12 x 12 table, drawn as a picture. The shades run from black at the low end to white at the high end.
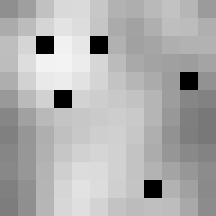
Average level on the scale: 70%. Lone odd cells: 5, each lower than its neighbours. Ninth with the lowest average: middle right. Stripes: none.
